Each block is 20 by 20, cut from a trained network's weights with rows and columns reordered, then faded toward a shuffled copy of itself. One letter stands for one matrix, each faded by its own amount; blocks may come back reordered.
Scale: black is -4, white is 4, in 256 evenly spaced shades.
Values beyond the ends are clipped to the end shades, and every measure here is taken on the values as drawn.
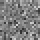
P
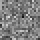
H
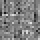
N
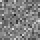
P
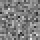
P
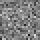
H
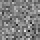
H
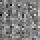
N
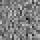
H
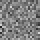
H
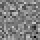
H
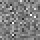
P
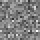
P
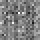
N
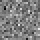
P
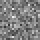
P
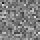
P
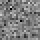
P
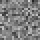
H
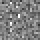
P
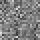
H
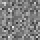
H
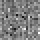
N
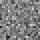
P
